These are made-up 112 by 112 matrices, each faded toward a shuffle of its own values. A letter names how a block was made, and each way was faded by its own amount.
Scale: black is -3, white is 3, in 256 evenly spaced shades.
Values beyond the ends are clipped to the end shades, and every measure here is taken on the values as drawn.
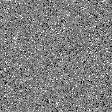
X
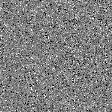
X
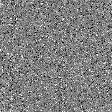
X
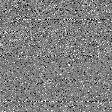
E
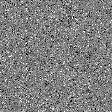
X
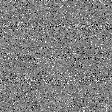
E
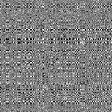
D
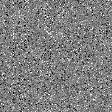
X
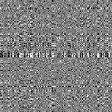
D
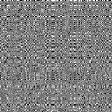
D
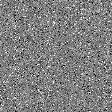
X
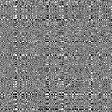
D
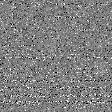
E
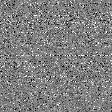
E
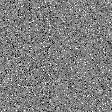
X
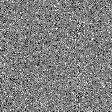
X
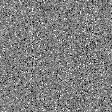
X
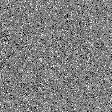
X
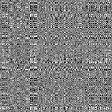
D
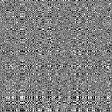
D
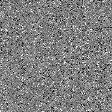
X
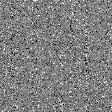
X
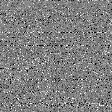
E
